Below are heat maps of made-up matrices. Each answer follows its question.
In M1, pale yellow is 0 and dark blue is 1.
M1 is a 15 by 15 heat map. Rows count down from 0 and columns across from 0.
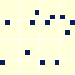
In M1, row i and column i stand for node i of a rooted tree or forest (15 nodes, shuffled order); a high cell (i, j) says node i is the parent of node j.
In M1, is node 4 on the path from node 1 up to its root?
yes
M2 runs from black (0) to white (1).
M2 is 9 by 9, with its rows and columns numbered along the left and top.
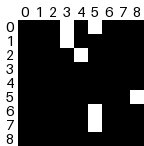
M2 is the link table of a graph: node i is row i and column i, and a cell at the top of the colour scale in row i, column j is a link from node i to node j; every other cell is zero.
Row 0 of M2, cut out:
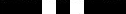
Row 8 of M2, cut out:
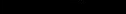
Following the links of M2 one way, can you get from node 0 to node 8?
yes
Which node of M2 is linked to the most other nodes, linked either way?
node 5
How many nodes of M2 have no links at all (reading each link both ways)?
0
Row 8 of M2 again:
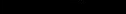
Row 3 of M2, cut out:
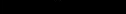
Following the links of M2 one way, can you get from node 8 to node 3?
no
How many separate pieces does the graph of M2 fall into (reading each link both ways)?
2
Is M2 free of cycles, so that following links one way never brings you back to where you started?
yes
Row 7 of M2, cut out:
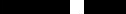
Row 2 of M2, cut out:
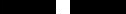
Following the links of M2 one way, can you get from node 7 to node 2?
no
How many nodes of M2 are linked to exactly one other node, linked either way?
6
